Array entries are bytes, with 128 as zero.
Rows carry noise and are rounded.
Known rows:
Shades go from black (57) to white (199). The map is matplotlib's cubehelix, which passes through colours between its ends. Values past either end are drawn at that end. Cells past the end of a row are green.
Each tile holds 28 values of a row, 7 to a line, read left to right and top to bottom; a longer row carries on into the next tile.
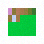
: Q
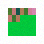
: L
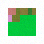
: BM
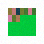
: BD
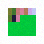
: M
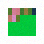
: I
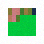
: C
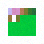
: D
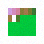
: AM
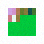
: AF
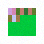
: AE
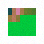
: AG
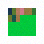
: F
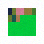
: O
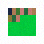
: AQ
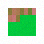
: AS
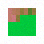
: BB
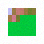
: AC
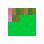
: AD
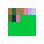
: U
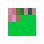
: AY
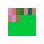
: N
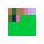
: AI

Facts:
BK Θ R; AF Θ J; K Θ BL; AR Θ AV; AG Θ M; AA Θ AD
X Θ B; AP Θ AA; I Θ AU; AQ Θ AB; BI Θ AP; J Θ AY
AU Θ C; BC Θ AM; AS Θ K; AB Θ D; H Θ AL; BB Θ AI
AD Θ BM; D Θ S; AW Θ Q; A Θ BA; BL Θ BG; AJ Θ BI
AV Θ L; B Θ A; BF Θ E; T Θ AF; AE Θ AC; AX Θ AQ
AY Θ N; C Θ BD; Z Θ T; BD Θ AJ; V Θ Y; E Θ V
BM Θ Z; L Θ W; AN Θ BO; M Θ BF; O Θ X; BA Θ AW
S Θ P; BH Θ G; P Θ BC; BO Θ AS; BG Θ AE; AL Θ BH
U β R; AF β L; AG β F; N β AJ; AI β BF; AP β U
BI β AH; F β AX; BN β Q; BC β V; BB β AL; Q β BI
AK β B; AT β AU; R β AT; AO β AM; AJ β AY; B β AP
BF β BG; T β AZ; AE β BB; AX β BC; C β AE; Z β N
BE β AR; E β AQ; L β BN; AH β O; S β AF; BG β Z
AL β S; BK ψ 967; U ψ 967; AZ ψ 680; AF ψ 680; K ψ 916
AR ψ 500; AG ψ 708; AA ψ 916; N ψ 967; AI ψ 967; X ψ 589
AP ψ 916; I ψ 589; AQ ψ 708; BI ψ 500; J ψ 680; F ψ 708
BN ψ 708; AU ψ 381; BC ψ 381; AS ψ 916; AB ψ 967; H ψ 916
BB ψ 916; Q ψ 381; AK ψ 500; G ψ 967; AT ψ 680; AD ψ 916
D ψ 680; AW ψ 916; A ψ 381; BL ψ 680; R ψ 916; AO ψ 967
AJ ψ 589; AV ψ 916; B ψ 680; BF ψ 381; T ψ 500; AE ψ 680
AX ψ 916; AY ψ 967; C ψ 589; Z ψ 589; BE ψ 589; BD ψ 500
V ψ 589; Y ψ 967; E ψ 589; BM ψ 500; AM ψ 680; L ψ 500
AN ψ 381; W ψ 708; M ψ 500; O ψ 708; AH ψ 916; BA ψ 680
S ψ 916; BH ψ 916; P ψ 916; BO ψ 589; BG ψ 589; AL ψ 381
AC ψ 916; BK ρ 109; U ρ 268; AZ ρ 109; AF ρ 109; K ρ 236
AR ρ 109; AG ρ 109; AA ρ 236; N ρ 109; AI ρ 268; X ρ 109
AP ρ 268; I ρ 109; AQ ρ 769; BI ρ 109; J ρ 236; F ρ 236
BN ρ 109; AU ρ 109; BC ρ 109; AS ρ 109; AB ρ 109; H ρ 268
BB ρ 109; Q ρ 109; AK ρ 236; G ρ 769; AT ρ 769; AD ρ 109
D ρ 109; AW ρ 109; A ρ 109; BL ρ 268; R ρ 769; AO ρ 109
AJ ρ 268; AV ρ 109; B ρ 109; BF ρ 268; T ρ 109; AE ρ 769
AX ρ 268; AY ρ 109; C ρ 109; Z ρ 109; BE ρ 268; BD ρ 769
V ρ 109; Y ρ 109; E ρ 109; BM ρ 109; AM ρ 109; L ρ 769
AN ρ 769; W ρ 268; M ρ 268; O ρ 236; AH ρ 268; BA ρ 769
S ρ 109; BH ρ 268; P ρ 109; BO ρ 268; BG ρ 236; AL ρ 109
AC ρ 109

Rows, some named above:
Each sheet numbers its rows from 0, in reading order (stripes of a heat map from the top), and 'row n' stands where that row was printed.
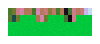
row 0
BG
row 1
AB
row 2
BO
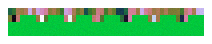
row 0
AJ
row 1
AM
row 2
AF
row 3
C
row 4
W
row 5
BC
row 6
M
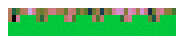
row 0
AP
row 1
K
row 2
C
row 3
R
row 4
BL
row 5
O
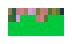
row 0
BF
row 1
C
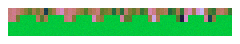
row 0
AR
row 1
G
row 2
AR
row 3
T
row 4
Z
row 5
J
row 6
AX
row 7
AA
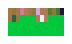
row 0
AK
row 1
AU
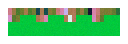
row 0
AD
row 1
AN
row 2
AU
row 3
BI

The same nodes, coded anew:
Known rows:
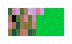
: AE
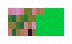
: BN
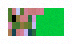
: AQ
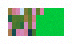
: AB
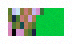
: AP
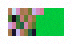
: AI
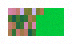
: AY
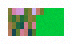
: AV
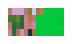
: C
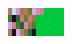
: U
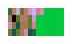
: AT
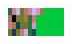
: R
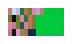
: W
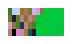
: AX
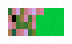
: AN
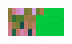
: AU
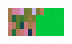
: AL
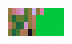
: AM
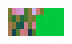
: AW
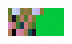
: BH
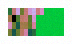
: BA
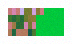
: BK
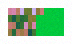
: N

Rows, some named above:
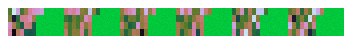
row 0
BL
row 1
BM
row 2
AM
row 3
AR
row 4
AA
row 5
J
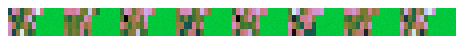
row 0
K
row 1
T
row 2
L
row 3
AC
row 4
AN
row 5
BL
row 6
AG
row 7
BG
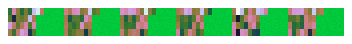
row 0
AK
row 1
AF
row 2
Z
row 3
AD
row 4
BO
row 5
C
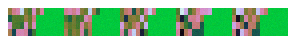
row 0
AB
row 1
T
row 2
O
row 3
BL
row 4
BF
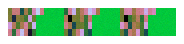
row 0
F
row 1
R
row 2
G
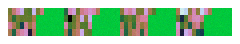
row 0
BC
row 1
BD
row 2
BI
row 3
AJ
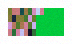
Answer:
F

